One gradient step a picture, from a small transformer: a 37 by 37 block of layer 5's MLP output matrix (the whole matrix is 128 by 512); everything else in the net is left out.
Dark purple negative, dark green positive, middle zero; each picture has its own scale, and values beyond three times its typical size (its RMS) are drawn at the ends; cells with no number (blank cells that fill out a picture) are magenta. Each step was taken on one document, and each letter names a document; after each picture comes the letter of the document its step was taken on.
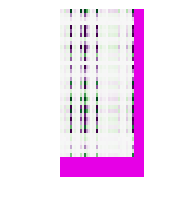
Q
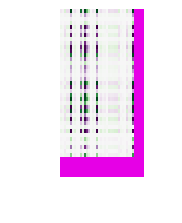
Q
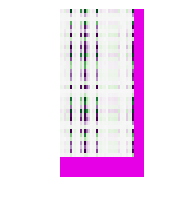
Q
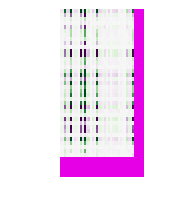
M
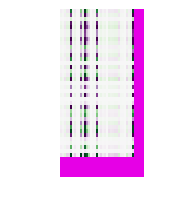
Q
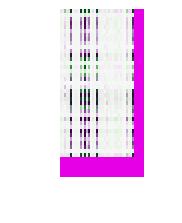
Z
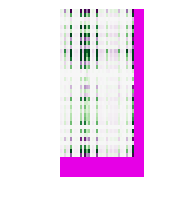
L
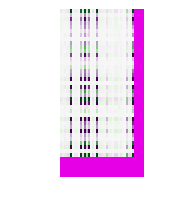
Z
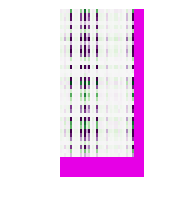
Z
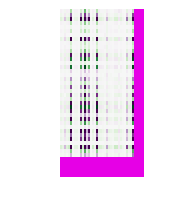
Z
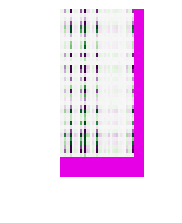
M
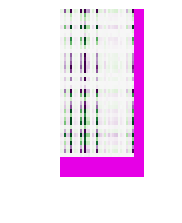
M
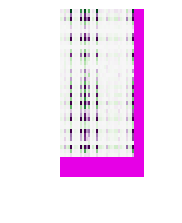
Z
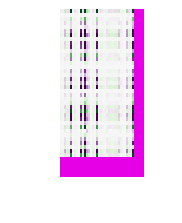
Q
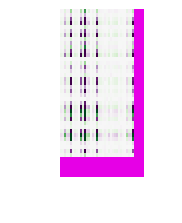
M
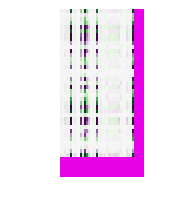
Q
